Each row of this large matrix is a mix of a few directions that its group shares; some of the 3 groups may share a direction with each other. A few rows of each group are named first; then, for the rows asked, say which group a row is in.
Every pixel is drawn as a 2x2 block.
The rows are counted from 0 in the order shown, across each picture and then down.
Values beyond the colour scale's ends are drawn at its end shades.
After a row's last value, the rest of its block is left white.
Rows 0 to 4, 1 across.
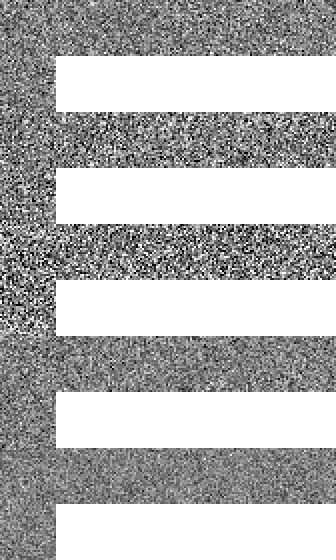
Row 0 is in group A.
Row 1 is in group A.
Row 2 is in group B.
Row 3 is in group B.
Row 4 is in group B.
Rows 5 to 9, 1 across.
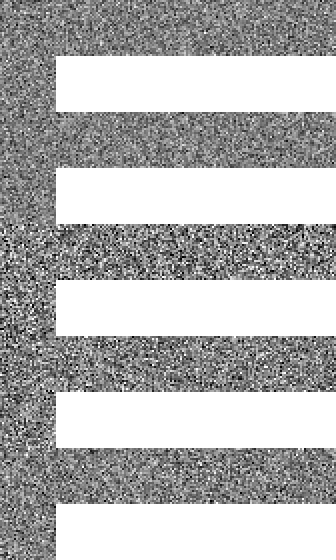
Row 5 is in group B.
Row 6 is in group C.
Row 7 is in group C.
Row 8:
B
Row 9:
A
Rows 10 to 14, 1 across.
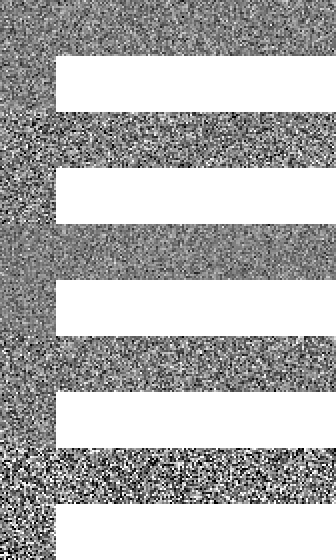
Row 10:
C
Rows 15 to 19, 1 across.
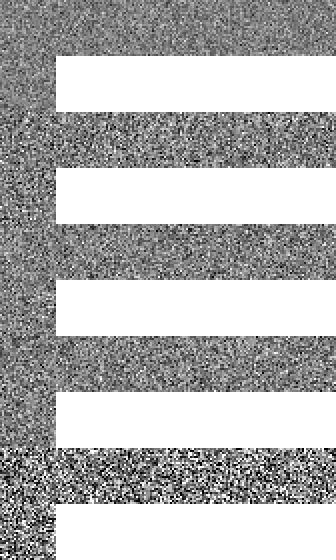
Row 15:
C
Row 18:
B
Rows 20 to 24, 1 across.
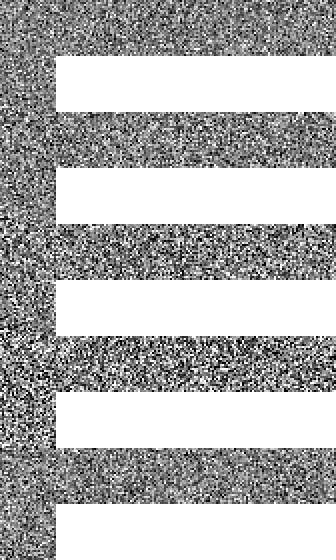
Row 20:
A
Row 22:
C
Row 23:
B
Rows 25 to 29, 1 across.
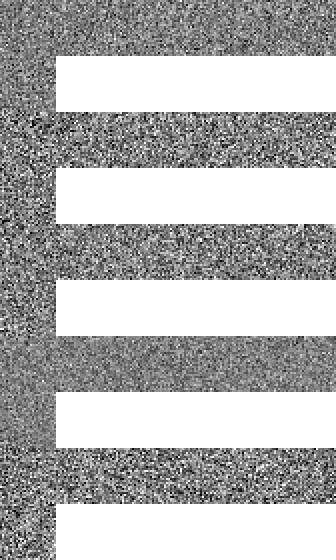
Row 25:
A
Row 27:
C
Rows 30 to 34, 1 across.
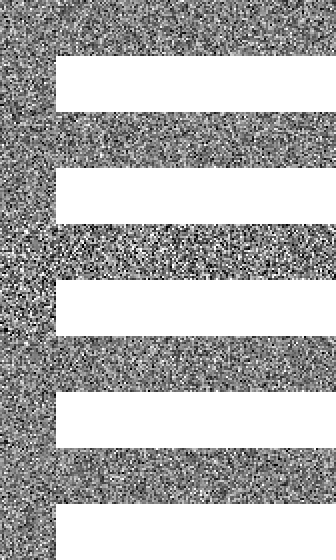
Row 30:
C
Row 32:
C
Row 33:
C
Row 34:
B
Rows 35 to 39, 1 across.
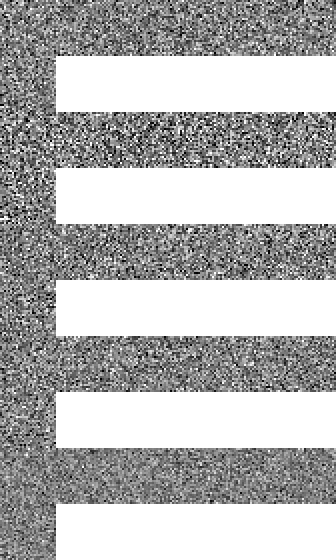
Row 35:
C
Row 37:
A
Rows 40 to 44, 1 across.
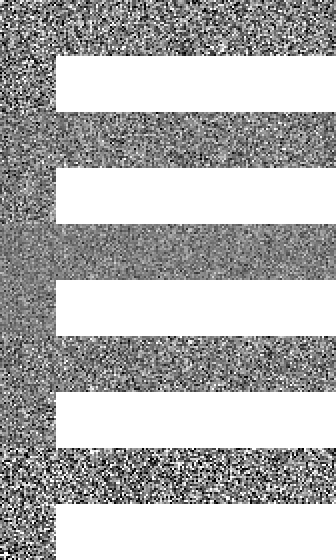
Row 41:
B
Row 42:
A
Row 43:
A
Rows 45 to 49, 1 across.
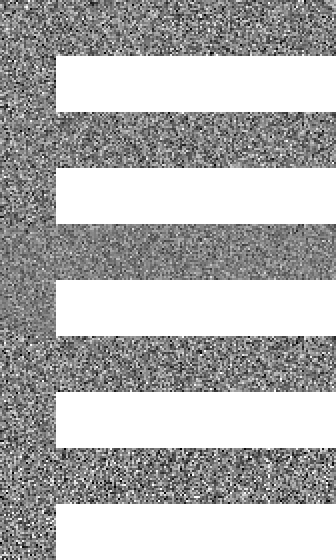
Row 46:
C
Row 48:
C
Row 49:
A
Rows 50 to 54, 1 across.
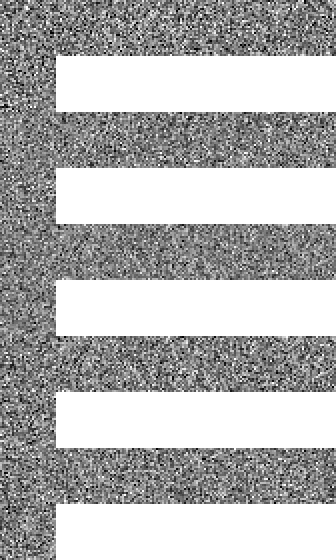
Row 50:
A
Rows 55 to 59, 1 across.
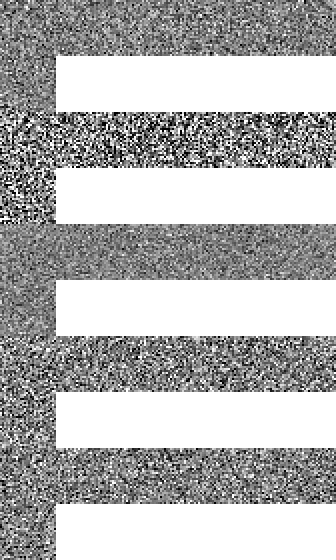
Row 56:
A
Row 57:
B
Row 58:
B
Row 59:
B
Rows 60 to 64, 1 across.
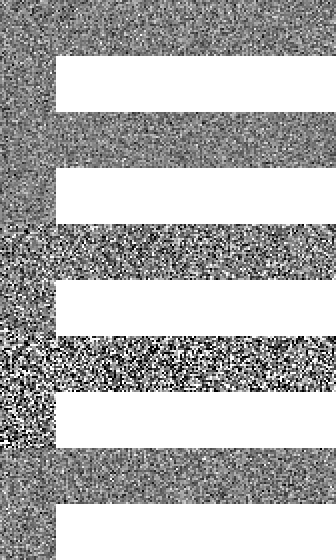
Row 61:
B
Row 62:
C
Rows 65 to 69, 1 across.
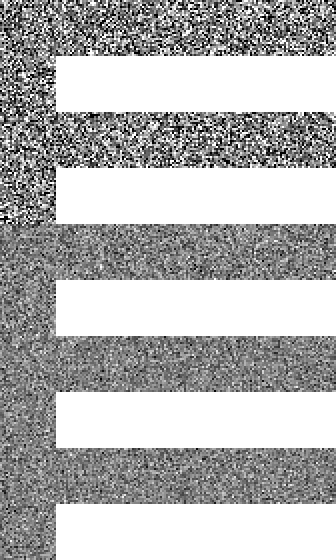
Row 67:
B
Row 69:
B
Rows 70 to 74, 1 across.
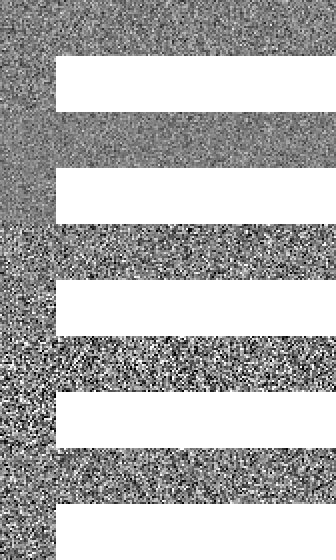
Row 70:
C
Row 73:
C
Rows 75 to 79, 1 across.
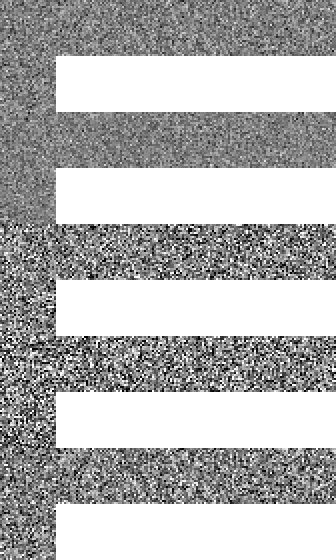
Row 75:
C
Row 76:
A
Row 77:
A
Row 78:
B
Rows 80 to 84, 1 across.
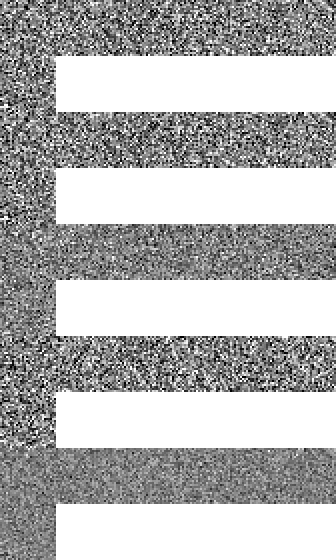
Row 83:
C
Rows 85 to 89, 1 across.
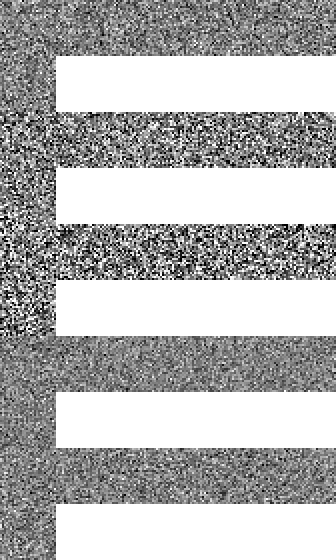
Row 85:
B
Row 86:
C
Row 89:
B
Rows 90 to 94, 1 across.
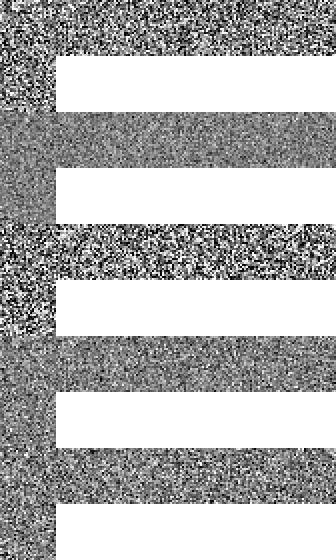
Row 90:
B
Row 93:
B
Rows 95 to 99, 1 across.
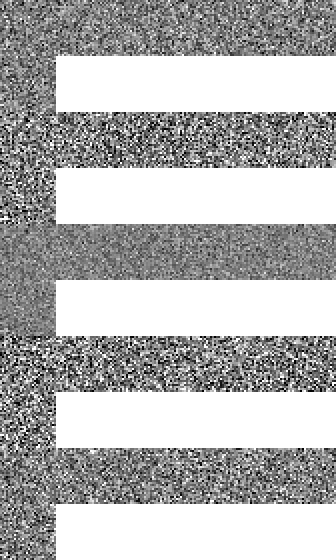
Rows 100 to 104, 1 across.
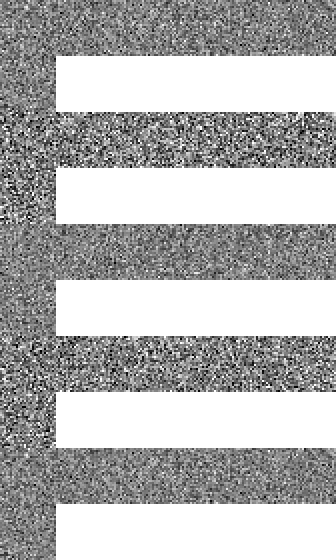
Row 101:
C
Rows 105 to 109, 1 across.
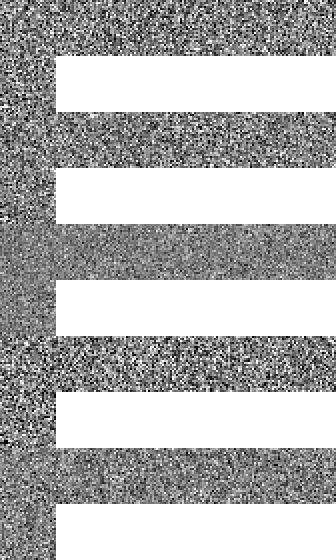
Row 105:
A
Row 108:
C
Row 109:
B
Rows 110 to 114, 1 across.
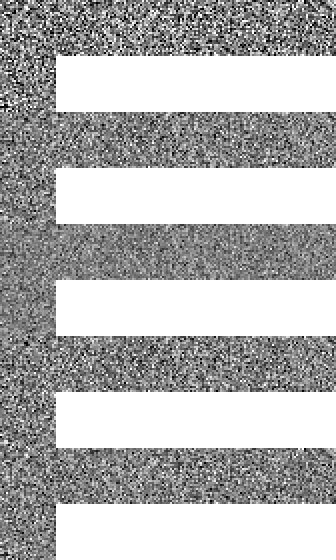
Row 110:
A
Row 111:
C
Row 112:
C
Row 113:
C
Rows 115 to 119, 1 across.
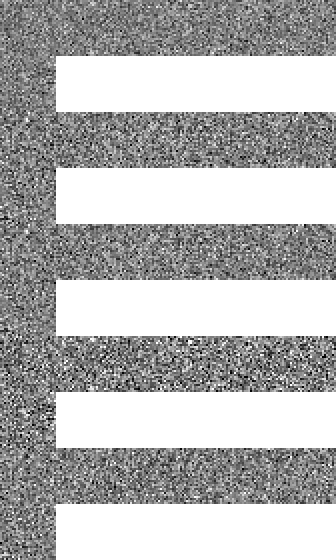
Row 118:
A
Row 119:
A
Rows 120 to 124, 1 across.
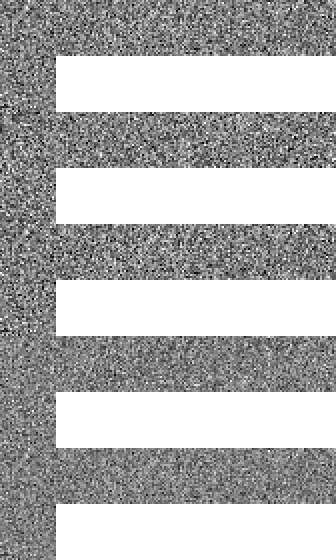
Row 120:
A
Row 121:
B
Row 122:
A
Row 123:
A
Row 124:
A
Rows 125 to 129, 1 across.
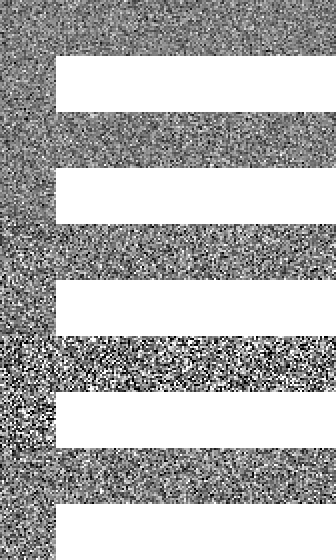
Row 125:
B
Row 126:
A
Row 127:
B
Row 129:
B
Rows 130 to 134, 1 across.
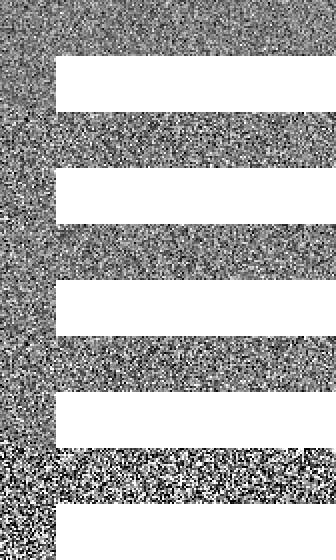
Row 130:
C
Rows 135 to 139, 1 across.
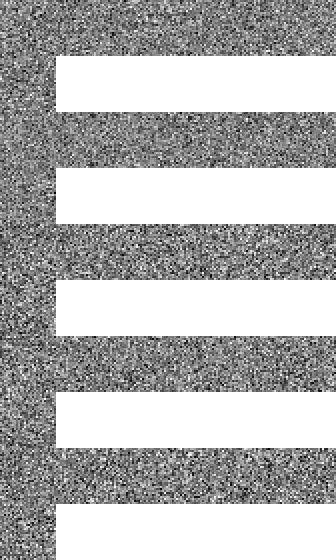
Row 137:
B
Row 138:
B
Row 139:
A
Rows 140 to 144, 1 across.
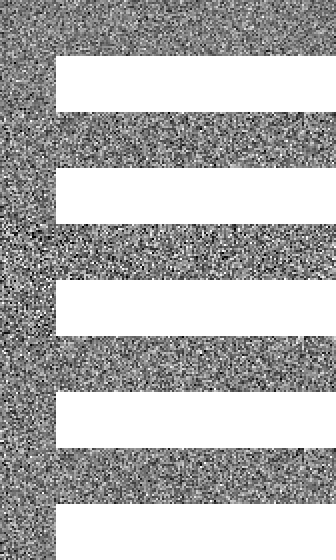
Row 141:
C
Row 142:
B
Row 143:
C
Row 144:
C
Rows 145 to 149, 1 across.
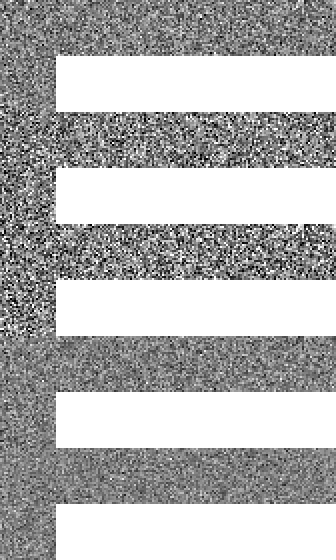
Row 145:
C
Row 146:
B
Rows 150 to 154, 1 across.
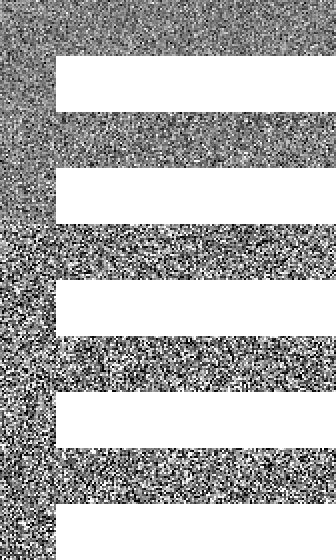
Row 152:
B
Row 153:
B
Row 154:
A
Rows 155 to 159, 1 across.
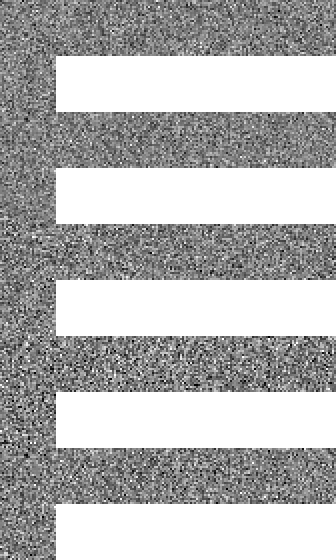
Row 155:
B
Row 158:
A
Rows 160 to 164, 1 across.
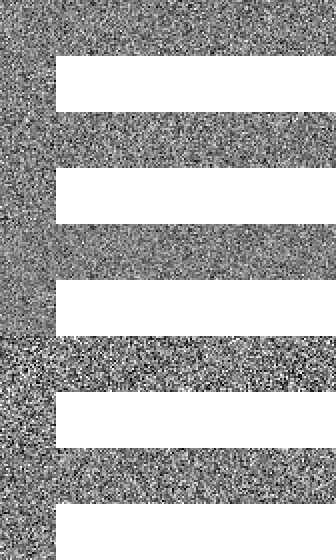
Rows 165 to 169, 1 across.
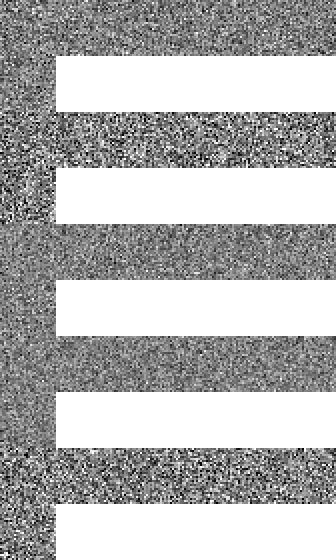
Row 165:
B
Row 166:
B
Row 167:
A
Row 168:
C
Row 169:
A
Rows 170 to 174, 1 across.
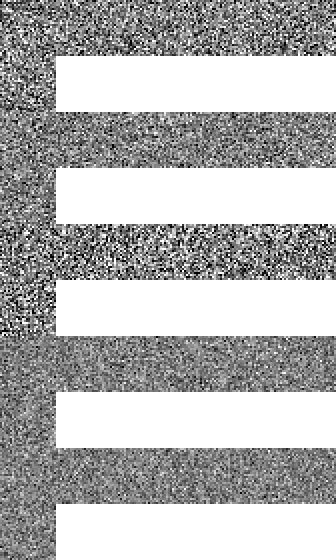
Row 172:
A
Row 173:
B
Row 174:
C
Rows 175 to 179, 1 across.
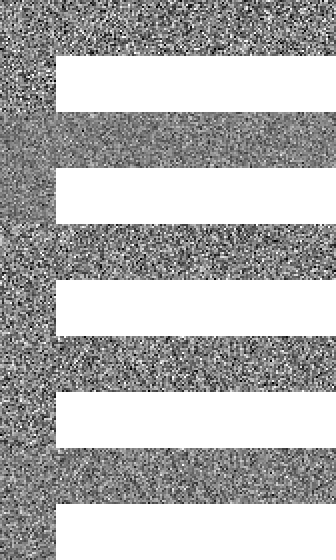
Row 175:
A
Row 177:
B
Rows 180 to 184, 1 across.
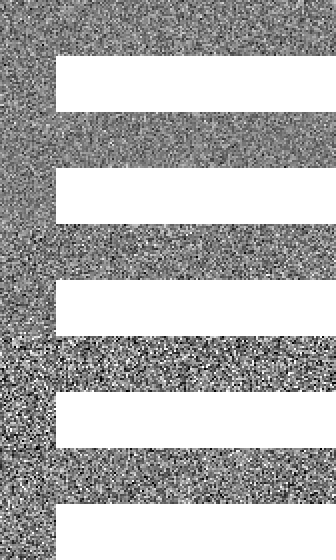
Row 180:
C
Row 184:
B
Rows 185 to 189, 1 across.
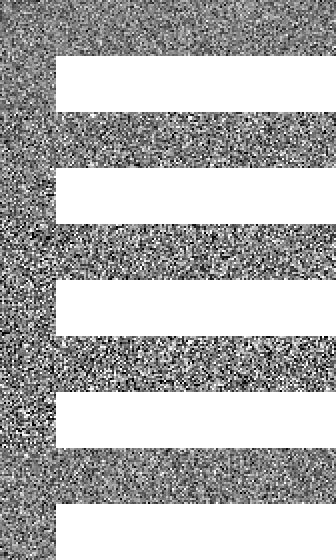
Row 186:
A
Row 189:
C
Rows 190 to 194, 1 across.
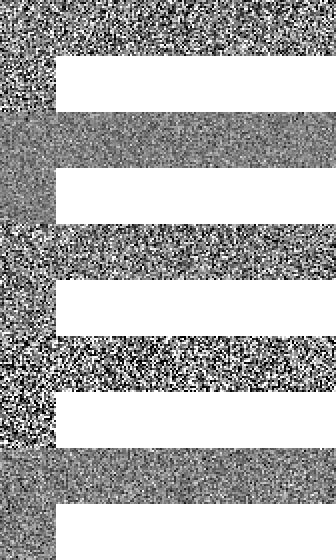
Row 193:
C
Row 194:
B
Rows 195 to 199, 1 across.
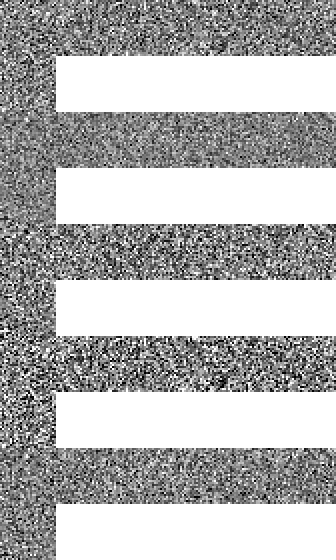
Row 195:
B
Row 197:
A
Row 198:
B
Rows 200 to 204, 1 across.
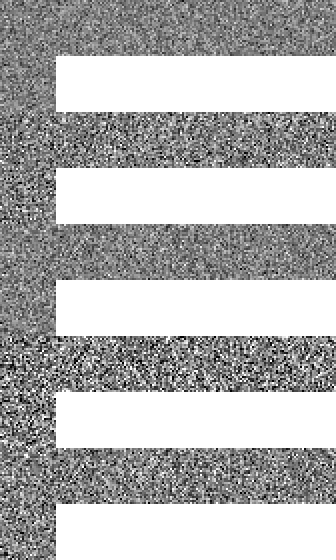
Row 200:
C
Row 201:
A
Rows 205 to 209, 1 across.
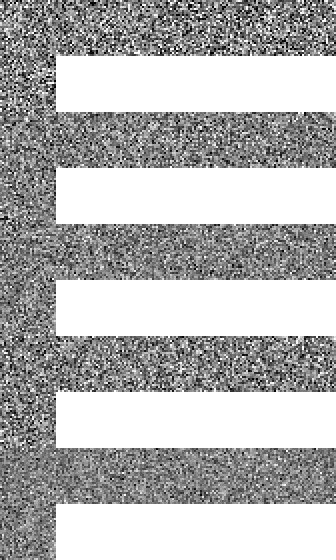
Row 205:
A
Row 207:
B
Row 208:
C
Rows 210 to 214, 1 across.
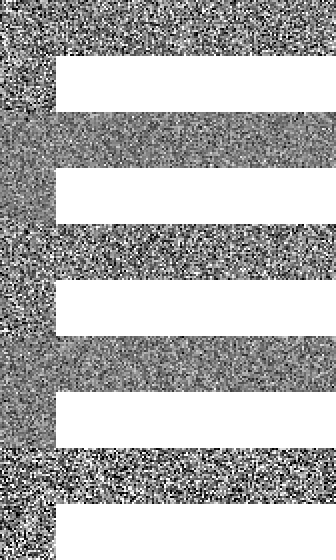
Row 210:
B
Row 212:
A
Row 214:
B
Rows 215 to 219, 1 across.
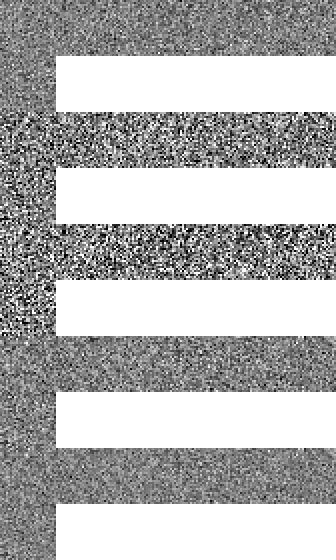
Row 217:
A
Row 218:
A
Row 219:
A
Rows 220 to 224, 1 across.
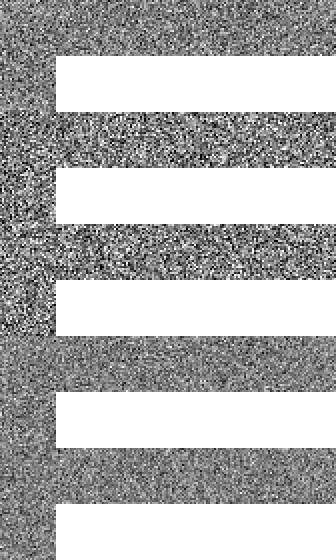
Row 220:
B
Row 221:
B
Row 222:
B
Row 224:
C
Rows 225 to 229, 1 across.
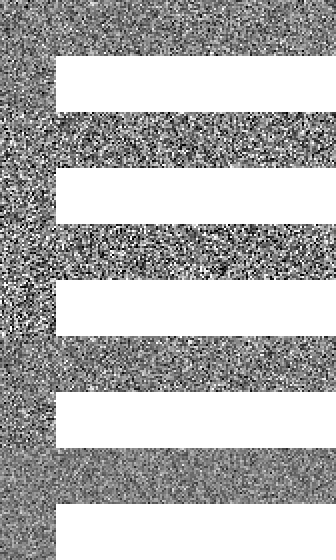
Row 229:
C
